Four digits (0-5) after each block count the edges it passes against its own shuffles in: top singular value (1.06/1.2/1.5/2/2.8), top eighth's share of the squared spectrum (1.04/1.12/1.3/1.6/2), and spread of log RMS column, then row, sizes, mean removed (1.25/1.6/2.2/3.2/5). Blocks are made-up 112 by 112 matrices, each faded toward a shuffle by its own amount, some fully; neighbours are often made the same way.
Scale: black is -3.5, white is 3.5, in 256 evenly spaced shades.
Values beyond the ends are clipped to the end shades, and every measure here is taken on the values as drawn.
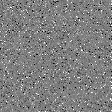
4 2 1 1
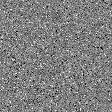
0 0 0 0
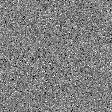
0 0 1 0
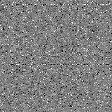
4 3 1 2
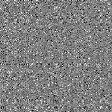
4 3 2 2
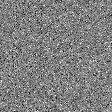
0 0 1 0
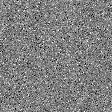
0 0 0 0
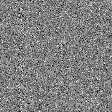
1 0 2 0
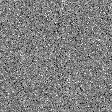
0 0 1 0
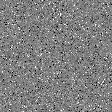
1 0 0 0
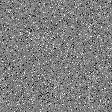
0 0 0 0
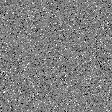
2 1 0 0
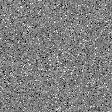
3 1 0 0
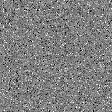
3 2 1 1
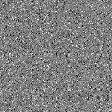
4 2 1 1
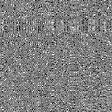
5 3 2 2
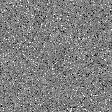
2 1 0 0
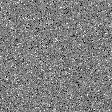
2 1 0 0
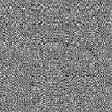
5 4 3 3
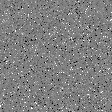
0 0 0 0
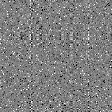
4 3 1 2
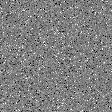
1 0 0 0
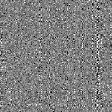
4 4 3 2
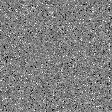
2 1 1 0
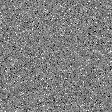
1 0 0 0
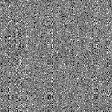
4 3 3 2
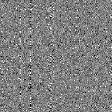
4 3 3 2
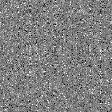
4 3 2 0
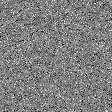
1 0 0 0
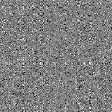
4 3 3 2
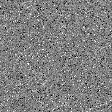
3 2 1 0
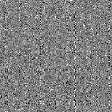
4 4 3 2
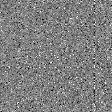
4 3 2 1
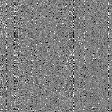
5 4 3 2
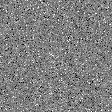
2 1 0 0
